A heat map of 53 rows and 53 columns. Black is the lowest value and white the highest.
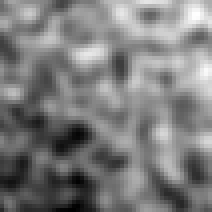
On average the colour sits 50% of the way up the scale. There is an overall slope up to the top right. Neither half mirrors the other. No lone cell stands out from its neighbours. The values follow a bell shape. The texture is blotchy. The ninth with the highest average is the top right.
